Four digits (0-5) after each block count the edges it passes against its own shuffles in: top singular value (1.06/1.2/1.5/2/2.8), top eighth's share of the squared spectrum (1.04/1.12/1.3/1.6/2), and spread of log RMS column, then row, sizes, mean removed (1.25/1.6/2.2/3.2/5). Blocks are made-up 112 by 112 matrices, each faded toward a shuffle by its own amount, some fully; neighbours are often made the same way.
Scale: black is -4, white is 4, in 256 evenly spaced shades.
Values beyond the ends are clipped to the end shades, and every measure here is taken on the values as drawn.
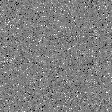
3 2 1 0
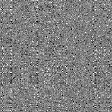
4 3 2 2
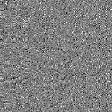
4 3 2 2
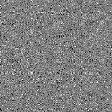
4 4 2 2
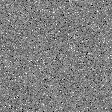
0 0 0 0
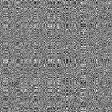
5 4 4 3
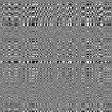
5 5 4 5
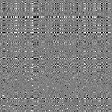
5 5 3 4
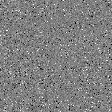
3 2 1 1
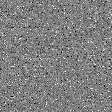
3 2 0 1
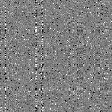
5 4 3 2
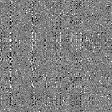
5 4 3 2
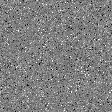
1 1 0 0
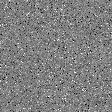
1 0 0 0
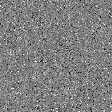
3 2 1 0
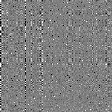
5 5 3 2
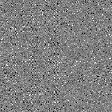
4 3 2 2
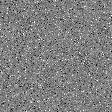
0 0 0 0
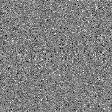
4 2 1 1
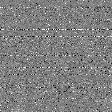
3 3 0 3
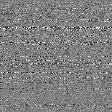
2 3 0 4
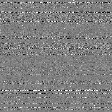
3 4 0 4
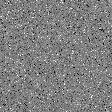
0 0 0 0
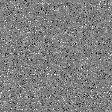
1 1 0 2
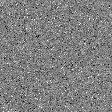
0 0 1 0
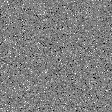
2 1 0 0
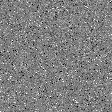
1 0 0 0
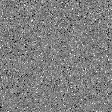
3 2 1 0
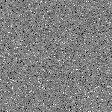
1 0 0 0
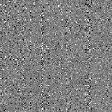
4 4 3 2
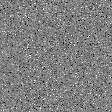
2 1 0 0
